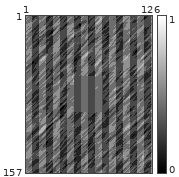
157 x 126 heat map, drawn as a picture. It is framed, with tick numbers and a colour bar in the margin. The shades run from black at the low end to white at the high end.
Stripes running up and down repeat 9 times from left to right. In the centre lies a patch that is calmer than the rest. The centre is the smoothest part.
